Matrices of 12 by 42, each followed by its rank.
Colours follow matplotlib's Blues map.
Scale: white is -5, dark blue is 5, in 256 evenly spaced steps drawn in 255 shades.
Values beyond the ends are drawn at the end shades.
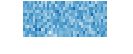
full rank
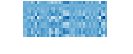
two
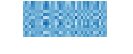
two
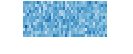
full rank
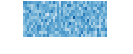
full rank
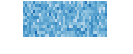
full rank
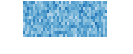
full rank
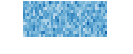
full rank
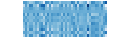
two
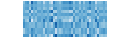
two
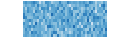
full rank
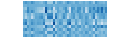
two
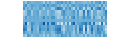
two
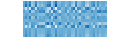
two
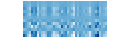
two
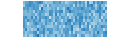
full rank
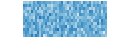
full rank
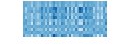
two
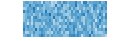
full rank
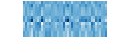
two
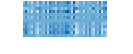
two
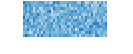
full rank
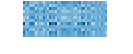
two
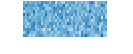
full rank
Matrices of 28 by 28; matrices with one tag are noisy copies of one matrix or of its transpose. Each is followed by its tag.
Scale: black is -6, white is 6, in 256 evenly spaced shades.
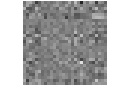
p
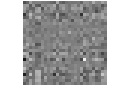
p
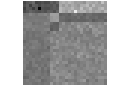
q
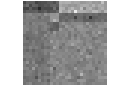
q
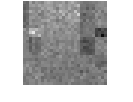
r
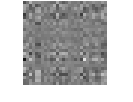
p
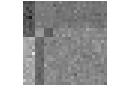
q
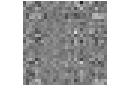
p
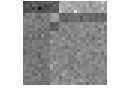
q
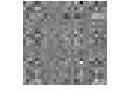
p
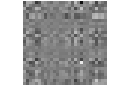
p
